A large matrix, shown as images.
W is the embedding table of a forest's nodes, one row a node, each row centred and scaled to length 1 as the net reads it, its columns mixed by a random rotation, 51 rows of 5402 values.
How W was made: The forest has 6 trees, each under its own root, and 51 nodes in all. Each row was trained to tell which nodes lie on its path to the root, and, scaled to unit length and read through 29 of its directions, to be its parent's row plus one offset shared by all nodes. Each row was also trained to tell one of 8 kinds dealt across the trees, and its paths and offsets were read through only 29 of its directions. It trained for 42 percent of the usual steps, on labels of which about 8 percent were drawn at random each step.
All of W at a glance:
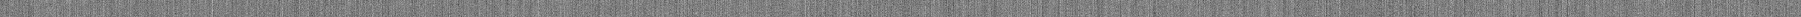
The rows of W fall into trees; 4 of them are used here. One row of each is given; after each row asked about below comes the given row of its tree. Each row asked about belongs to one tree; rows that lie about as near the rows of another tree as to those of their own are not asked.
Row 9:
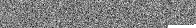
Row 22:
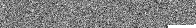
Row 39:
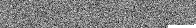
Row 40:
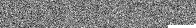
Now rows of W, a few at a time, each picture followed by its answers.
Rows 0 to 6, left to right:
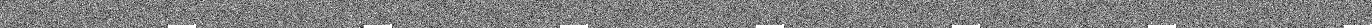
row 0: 22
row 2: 22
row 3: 39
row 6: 22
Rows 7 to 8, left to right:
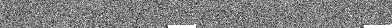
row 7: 22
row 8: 22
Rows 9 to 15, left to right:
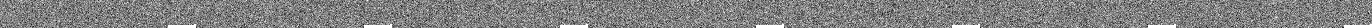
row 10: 22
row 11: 40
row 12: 40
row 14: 22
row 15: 40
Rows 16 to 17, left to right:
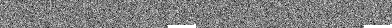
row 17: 39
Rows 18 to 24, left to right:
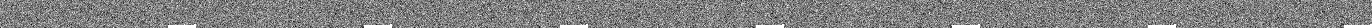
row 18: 9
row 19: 22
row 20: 39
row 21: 39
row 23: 9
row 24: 22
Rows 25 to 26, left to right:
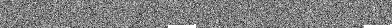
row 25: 39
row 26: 39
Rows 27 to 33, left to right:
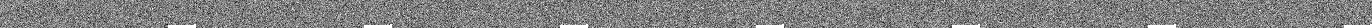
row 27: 22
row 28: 39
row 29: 40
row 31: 22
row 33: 39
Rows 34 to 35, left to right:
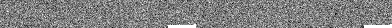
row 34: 40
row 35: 22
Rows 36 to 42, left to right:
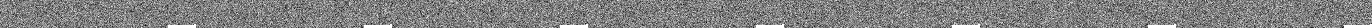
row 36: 39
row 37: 39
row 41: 22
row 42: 22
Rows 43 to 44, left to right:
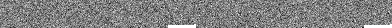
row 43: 39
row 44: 40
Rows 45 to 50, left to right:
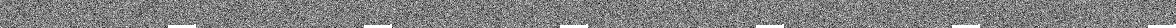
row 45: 39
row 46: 39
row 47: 39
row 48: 39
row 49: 22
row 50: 40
